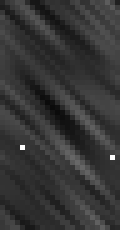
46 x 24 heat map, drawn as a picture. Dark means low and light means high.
Grain: diagonal, down to the right. Average level on the scale: 20%. Lone odd cells: 2, each higher than its neighbours. Mirror symmetry: none. Calmest part: bottom left. Histogram: skewed, a long tail of high values.
